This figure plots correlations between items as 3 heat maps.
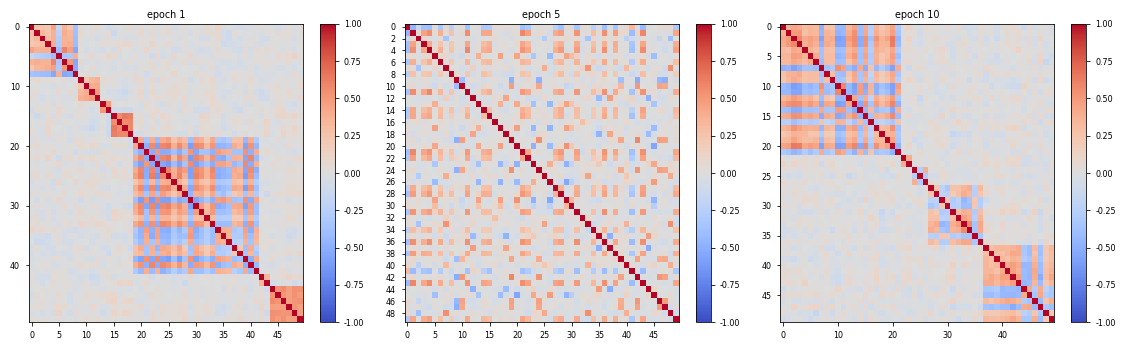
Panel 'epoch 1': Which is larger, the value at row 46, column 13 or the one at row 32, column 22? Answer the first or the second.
the second
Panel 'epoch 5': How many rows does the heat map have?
50
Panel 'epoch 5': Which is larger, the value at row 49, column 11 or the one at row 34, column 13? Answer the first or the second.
the first
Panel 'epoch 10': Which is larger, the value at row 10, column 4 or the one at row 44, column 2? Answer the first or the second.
the second
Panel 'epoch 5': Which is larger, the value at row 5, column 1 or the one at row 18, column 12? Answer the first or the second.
the second
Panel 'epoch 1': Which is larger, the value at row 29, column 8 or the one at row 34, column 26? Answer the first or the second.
the first
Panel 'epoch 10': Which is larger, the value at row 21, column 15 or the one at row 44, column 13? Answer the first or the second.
the second
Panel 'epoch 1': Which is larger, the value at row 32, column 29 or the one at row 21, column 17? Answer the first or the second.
the second
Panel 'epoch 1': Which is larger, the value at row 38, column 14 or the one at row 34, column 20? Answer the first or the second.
the first
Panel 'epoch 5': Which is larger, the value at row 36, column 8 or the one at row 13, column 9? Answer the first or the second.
the first
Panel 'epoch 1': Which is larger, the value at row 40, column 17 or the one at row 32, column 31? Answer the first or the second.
the second
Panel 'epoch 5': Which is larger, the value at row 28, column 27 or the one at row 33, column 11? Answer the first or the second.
the first
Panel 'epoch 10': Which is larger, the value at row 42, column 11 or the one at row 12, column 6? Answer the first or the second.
the second
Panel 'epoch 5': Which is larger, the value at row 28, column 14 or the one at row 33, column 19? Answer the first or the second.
the first
